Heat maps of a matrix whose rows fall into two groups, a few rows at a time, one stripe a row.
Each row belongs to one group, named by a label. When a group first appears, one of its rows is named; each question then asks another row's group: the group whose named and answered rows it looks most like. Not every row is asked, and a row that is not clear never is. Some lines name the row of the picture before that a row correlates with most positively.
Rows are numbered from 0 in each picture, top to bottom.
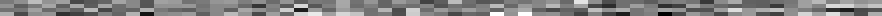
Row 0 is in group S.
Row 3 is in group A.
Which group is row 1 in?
A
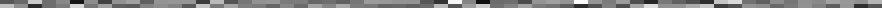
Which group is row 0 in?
S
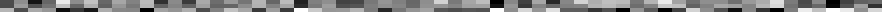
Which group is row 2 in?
A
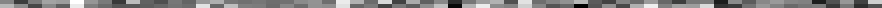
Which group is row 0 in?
A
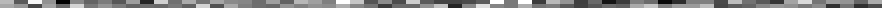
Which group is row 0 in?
A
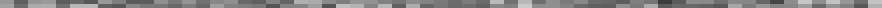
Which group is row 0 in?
A
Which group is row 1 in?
A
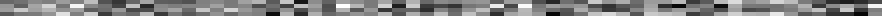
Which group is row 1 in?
A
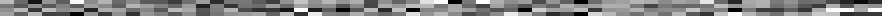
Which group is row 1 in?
S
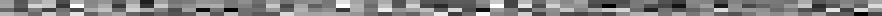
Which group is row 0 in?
A
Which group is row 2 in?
S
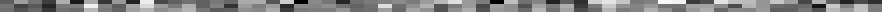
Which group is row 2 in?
S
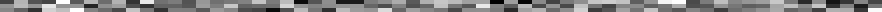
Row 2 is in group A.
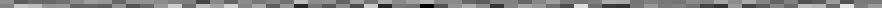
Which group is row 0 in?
S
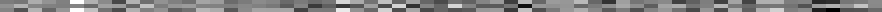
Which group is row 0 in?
A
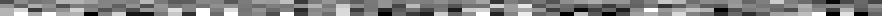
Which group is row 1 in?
A
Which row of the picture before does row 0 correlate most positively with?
2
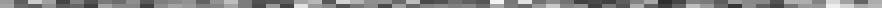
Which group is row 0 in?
A
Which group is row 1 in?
A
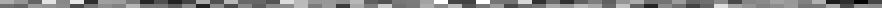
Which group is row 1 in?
S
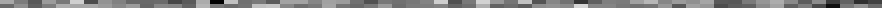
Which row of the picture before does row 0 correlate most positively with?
0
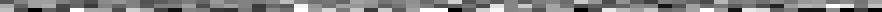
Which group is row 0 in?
S
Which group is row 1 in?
A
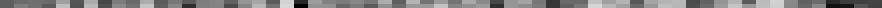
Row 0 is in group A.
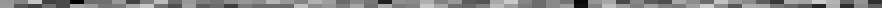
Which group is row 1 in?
S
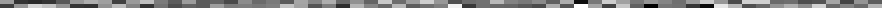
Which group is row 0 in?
S
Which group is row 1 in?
S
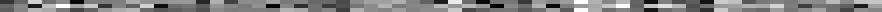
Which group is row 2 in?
S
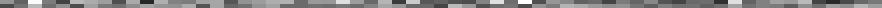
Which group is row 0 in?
A
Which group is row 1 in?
S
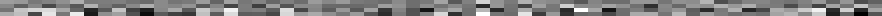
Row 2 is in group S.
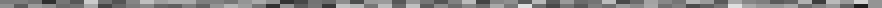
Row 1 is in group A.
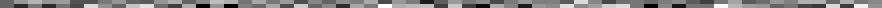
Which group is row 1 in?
S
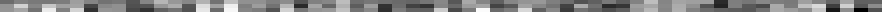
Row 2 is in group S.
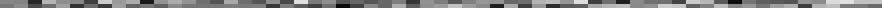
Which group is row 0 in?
A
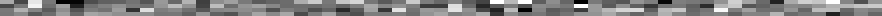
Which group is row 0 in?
A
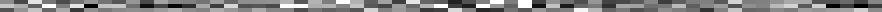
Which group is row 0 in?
A
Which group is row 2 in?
S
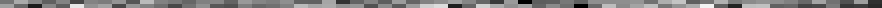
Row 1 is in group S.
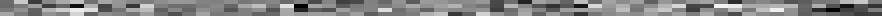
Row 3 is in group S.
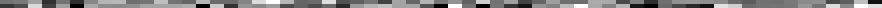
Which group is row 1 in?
S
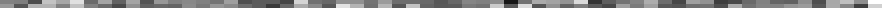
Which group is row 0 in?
A
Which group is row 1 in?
A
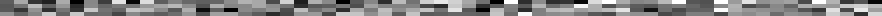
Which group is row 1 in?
S
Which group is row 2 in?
S
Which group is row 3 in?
A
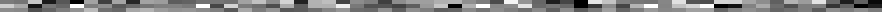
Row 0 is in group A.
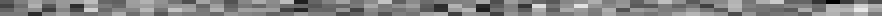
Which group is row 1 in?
S
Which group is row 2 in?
S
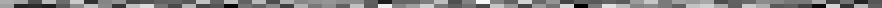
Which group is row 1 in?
S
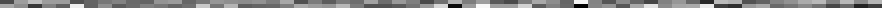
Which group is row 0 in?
S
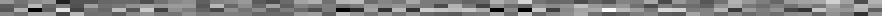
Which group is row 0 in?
A
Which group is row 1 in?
S
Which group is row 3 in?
A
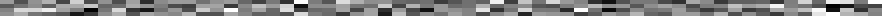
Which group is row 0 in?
A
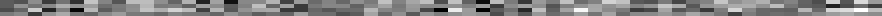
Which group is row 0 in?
S
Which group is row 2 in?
S
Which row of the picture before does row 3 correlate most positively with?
3
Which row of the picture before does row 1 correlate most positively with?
1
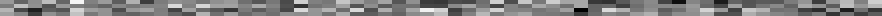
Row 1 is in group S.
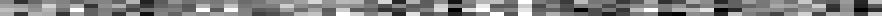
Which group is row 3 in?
A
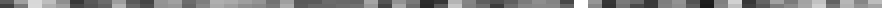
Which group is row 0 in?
S
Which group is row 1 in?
S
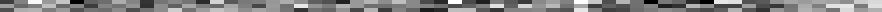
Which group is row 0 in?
S
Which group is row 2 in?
S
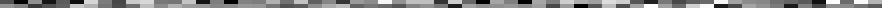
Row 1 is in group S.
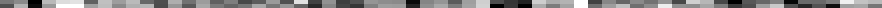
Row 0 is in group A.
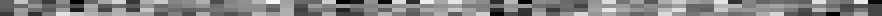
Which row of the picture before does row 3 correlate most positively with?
1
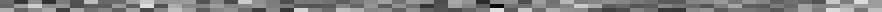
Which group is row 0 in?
S
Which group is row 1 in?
S
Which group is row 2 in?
A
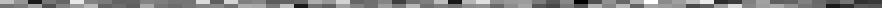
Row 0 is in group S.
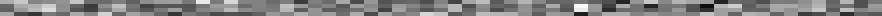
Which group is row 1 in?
S
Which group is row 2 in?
S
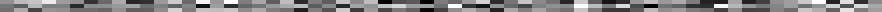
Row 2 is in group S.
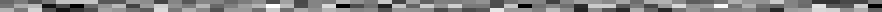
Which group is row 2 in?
A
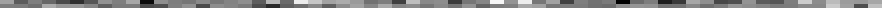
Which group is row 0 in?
A
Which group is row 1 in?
A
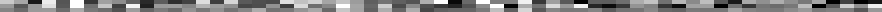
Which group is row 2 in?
A
